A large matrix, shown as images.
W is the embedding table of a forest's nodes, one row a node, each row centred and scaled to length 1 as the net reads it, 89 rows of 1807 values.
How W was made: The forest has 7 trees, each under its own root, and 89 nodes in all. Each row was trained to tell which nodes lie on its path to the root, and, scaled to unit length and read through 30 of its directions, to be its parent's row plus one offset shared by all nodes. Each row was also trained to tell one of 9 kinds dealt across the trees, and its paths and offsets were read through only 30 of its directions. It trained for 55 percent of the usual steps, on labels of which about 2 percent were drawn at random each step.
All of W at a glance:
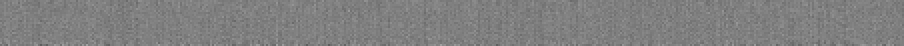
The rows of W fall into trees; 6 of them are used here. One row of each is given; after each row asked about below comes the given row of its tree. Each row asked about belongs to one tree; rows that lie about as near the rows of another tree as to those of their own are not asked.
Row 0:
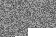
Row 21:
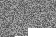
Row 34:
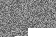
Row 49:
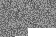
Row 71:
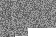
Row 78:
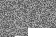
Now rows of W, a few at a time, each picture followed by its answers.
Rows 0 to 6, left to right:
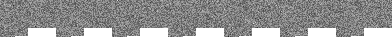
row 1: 78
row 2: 0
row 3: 34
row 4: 71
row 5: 78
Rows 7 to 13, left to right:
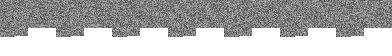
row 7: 34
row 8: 34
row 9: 21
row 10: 0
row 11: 0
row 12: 71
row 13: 34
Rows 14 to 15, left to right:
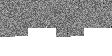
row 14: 78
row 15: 49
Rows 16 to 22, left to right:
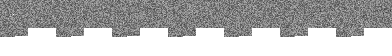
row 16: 21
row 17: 21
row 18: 71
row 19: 34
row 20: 34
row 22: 21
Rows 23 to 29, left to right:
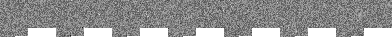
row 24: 71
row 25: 71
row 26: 78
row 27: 49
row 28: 34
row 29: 34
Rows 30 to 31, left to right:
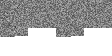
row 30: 21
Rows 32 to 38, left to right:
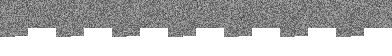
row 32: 21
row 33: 34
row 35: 0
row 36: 0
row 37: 49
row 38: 49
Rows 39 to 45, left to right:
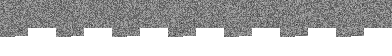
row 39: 0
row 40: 34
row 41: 0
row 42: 0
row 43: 78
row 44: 21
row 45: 21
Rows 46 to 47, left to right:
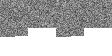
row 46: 49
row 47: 0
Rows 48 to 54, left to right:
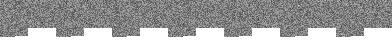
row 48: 0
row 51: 71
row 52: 49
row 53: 0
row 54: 34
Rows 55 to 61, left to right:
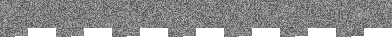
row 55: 0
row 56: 0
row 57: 78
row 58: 78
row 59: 78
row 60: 71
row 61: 34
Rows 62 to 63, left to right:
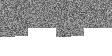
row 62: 0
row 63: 71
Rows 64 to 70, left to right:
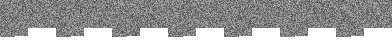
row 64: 49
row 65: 21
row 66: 34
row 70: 71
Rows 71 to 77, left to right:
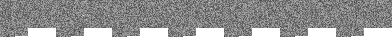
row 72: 34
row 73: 21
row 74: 21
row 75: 34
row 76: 71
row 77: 71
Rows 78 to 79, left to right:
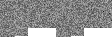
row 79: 71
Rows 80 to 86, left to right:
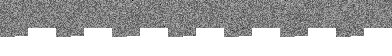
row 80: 49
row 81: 49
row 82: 0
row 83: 0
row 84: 0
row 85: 49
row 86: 49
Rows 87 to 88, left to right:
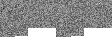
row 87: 49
